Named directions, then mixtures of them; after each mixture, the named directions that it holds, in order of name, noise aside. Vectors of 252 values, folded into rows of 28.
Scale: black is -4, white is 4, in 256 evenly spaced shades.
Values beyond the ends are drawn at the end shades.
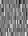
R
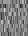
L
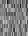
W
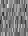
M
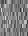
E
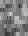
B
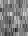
B, M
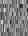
L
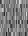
R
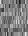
B, R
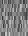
B, M, R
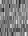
B, R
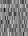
L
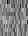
W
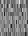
M, R, W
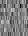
L, W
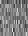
M, R, W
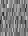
M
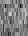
B, L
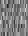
M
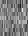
B, E, W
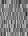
E, R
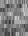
B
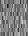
M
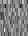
L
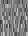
L, M, W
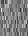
E, M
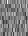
M, W
